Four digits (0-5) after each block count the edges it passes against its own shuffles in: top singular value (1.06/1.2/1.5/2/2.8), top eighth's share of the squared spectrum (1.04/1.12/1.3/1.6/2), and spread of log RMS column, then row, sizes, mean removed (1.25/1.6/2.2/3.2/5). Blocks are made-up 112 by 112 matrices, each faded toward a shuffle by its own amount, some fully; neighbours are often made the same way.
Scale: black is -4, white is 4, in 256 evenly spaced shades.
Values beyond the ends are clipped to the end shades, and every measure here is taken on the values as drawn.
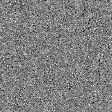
0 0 1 0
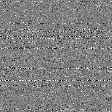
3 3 0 4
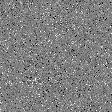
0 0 0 0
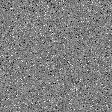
0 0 0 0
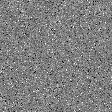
0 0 0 0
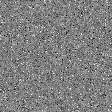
0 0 0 0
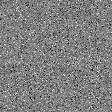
0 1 1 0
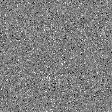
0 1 2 2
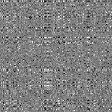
5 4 2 3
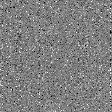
2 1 2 0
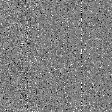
2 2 3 0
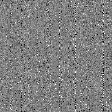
2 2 3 0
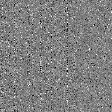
2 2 3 0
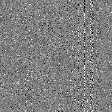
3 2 3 0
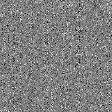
1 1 3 0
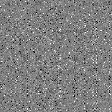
4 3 2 1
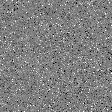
1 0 0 0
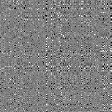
5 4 3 3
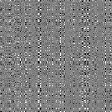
5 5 4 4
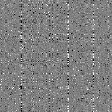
5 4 3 2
